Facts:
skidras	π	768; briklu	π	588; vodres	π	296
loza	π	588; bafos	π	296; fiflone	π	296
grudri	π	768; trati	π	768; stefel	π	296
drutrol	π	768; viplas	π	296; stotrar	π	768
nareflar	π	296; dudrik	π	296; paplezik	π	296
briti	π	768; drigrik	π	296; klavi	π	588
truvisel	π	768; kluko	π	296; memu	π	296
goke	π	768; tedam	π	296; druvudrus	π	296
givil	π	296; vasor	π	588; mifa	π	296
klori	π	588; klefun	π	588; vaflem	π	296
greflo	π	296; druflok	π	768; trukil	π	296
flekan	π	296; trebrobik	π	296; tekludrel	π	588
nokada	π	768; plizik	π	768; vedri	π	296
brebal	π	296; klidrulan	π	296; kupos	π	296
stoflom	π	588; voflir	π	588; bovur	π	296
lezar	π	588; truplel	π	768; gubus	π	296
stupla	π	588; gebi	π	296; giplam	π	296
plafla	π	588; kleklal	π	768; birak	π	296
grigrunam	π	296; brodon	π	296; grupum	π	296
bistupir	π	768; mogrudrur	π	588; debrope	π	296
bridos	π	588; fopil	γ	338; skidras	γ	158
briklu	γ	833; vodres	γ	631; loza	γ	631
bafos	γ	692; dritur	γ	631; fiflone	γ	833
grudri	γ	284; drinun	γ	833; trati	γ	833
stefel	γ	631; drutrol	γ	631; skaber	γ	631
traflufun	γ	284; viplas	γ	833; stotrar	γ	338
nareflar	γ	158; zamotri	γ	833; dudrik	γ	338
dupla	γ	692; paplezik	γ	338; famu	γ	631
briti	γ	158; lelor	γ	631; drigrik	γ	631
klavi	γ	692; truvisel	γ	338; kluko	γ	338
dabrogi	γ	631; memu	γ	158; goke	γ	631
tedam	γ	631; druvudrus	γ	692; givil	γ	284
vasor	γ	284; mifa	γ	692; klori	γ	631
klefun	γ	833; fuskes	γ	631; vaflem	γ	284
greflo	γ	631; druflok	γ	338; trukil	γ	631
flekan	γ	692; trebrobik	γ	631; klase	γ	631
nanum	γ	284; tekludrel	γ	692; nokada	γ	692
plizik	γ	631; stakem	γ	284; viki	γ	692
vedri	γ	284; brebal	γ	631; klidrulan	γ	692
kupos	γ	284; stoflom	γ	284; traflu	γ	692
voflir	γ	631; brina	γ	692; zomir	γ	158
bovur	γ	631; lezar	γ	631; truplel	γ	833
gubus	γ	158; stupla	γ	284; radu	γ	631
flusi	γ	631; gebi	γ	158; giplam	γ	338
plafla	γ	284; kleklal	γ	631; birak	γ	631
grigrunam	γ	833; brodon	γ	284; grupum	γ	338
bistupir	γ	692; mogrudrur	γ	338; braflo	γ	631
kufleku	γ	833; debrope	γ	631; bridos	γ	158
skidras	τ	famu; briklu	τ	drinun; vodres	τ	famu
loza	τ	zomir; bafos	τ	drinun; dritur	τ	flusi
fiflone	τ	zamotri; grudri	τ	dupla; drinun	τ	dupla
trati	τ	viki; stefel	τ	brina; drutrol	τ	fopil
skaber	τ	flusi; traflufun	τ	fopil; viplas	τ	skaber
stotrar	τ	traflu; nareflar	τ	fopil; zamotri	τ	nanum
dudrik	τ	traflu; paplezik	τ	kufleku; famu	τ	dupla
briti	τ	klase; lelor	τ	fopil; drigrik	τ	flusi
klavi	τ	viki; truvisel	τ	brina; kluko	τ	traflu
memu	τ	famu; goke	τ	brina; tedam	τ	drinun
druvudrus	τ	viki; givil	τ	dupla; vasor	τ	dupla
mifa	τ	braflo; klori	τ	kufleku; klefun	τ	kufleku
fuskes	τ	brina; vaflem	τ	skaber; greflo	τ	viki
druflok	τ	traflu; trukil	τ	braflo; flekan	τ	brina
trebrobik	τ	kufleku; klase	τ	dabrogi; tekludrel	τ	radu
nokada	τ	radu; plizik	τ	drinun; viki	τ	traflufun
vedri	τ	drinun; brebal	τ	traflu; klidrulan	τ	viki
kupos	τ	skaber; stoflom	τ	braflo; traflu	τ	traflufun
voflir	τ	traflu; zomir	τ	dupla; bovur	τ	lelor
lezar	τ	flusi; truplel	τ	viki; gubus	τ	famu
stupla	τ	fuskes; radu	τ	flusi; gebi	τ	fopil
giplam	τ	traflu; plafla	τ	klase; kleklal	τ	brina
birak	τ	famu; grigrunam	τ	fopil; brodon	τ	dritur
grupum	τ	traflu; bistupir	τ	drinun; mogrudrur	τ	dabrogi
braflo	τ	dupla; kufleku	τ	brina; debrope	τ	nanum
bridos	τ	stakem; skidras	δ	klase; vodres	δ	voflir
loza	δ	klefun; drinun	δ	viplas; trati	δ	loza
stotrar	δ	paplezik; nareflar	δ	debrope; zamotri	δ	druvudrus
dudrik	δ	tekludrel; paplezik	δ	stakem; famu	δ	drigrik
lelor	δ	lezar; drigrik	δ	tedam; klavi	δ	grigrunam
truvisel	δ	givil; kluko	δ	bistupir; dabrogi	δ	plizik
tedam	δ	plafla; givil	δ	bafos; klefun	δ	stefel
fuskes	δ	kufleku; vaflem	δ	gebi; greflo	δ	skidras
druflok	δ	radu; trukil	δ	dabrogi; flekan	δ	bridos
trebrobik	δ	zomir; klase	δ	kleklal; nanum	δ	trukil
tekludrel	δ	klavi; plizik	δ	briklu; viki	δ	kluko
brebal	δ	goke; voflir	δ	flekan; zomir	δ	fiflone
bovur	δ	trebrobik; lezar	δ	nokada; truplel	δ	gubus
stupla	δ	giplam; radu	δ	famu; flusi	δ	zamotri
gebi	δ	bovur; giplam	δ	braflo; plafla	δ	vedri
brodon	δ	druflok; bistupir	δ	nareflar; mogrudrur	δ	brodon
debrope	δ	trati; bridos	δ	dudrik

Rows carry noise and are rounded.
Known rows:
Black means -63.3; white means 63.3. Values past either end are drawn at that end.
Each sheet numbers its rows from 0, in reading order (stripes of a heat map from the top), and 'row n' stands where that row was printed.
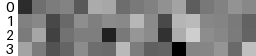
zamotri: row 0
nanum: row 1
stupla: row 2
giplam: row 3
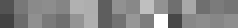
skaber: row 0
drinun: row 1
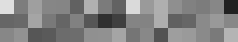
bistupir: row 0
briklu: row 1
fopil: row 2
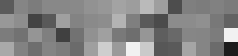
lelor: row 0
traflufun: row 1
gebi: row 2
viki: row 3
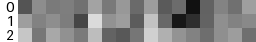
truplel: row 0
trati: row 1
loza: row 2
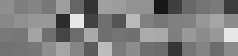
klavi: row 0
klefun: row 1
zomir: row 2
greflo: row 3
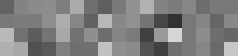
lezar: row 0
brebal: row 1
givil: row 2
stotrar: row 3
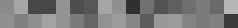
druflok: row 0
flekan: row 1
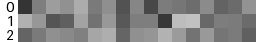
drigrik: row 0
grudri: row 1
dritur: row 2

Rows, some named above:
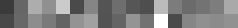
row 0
tedam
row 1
drinun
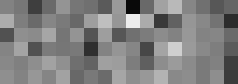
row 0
brodon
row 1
viki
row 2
trebrobik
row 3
stupla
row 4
flekan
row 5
dupla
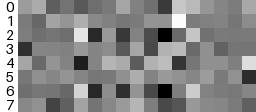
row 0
truvisel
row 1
vodres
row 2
vedri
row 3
radu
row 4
nareflar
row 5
brina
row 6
vedri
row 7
traflufun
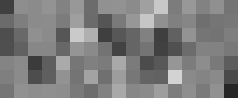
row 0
fuskes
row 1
lezar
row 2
viplas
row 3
grigrunam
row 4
traflufun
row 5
stakem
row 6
brina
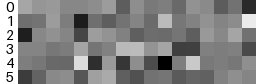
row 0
nokada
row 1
bridos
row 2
kufleku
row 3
traflu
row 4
vedri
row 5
fiflone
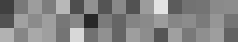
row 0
famu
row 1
klori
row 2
stefel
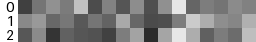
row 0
famu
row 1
paplezik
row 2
mogrudrur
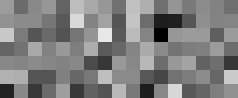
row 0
debrope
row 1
trati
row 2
kluko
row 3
braflo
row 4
tekludrel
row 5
stotrar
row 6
plafla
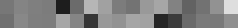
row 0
briti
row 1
voflir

